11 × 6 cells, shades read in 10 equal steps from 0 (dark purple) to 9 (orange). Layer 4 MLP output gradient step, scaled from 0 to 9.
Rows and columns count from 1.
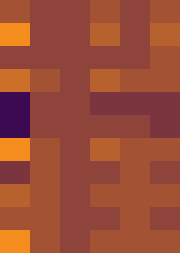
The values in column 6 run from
3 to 6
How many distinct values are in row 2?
3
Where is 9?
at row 2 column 1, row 7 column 1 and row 11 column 1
